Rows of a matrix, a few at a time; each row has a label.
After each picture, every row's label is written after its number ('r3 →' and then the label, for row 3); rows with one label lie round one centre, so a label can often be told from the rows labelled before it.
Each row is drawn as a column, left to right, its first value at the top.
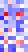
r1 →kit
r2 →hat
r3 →kit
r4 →kit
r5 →hat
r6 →hat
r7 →kit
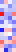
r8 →hat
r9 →kit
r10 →kit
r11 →hat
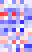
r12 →hat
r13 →hat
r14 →kit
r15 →hat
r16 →kit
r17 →hat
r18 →kit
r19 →kit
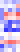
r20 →kit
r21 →hat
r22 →hat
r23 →hat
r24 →hat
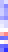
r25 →kit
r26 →kit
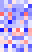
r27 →hat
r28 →kit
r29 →hat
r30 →kit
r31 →kit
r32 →kit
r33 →hat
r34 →kit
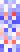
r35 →kit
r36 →hat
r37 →kit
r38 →hat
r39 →kit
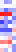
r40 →hat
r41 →hat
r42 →hat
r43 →kit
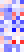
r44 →hat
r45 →kit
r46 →kit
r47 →hat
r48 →kit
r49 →hat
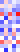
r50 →hat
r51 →kit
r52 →hat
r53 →kit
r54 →hat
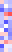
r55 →kit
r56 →hat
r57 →hat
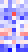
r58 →kit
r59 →kit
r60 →kit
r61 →hat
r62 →kit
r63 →kit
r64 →kit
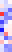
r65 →hat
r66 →kit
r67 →kit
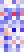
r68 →hat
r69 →kit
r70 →kit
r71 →hat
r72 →kit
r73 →hat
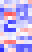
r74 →kit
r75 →hat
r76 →hat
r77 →hat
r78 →kit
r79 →kit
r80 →kit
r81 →kit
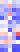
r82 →kit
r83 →kit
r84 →hat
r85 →kit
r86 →kit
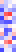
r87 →kit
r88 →hat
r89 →hat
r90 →kit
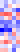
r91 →hat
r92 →hat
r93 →hat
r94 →kit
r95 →hat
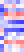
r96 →kit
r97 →hat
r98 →hat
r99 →hat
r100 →hat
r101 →hat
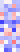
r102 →hat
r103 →kit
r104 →kit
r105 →hat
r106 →kit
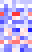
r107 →hat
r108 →kit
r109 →kit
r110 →hat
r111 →hat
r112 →kit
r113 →kit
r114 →hat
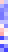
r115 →kit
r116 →kit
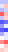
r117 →hat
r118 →hat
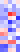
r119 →kit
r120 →kit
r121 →hat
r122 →hat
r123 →kit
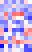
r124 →kit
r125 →hat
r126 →kit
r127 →hat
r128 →hat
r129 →hat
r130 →kit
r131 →kit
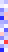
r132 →kit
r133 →hat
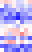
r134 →kit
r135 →kit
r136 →kit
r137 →kit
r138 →kit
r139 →kit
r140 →kit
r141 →kit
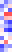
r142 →kit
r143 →hat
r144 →hat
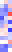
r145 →kit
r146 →kit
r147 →hat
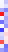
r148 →hat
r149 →kit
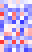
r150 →hat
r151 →kit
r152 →kit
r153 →hat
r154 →kit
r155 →hat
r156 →kit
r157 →kit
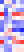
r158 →hat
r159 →kit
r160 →kit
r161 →hat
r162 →hat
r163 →hat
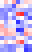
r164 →kit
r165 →kit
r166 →kit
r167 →kit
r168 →hat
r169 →hat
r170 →kit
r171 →kit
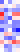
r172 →hat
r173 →kit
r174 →kit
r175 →hat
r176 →hat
